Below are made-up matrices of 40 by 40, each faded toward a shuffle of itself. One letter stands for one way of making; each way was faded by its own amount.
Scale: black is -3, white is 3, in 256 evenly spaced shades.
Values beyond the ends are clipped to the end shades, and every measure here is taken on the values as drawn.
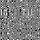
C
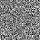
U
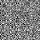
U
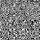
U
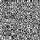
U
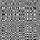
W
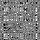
C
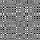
W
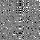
C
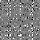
C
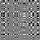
W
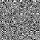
U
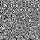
U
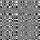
W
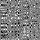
C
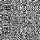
U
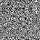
U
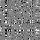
C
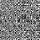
U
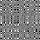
W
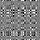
W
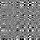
W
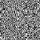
U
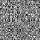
U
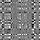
W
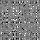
C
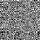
U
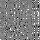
C
